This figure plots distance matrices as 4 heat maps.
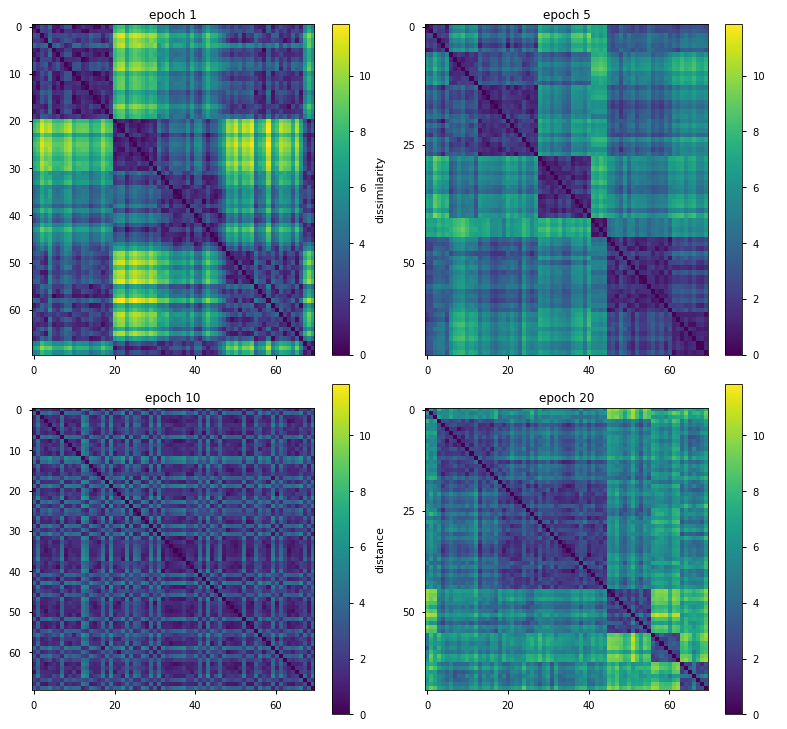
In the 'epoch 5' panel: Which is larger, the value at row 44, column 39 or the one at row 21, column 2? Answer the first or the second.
the first
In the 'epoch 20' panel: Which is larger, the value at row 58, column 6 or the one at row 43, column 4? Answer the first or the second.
the first
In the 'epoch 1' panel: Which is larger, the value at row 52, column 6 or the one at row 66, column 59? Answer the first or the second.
the first
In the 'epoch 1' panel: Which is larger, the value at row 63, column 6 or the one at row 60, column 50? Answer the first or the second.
the second
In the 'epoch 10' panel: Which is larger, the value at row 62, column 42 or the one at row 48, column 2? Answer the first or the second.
the first
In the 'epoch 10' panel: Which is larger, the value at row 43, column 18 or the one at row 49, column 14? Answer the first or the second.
the first
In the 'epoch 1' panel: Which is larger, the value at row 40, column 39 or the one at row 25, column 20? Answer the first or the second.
the first
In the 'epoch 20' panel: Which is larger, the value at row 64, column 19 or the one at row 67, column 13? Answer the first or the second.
the first
